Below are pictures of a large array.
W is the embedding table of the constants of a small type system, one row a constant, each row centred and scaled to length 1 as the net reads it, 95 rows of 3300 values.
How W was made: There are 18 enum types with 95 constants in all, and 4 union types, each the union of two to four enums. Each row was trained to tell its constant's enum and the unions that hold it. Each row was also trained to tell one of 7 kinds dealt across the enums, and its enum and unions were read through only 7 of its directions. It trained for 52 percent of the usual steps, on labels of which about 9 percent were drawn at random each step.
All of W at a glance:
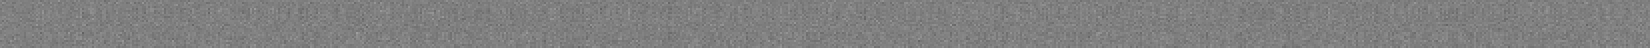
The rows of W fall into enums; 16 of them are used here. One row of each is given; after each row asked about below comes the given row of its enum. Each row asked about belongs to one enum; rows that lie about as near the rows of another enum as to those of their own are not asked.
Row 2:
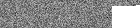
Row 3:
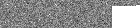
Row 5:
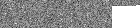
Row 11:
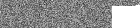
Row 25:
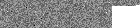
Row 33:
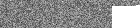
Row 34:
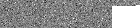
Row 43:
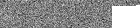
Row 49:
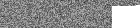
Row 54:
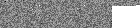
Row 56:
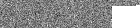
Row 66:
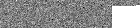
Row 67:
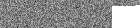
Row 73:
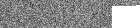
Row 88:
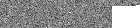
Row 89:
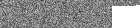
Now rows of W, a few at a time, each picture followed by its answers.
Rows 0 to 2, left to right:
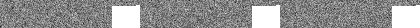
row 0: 56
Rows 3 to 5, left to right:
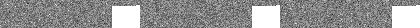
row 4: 5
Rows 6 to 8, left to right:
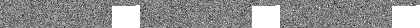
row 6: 25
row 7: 25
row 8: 43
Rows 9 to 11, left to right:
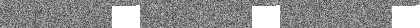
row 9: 56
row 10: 73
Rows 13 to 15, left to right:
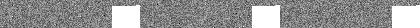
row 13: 89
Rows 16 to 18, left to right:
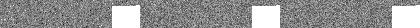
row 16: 67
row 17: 25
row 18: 67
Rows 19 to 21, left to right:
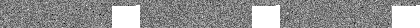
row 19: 54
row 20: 73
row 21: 34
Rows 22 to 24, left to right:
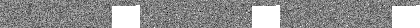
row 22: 49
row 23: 54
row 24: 33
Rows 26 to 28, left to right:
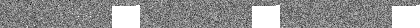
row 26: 73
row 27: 33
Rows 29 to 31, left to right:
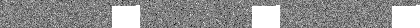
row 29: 89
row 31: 11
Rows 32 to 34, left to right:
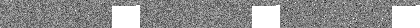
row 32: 54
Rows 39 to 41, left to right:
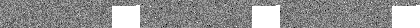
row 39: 25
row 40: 88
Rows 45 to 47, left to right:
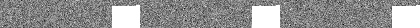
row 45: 89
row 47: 5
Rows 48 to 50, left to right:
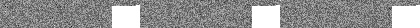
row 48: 11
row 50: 56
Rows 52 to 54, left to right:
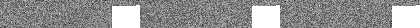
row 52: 89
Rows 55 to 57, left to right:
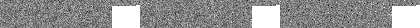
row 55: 56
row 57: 5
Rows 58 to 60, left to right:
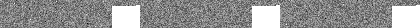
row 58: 67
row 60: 43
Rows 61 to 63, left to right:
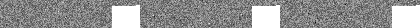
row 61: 25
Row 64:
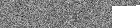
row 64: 5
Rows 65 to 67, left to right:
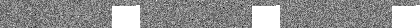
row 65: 73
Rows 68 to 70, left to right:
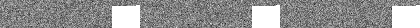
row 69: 43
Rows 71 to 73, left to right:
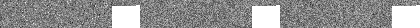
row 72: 5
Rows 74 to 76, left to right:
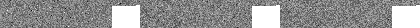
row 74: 43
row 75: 73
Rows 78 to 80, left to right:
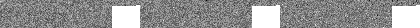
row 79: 34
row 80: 89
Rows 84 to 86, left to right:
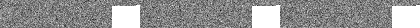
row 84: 43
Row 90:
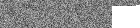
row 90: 11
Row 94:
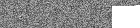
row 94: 67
